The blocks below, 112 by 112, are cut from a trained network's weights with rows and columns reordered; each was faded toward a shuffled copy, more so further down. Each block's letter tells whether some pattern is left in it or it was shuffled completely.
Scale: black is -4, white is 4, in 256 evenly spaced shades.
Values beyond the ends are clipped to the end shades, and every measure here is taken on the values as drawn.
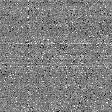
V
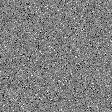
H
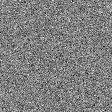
H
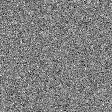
H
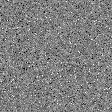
H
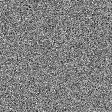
H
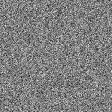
V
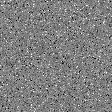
H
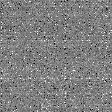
V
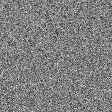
H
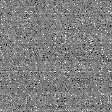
V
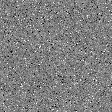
H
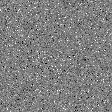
H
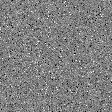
H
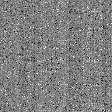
V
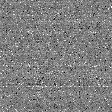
V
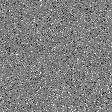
H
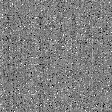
V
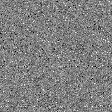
V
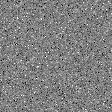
H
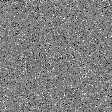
H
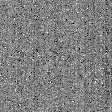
V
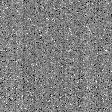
V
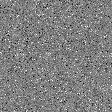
H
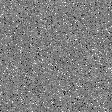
H
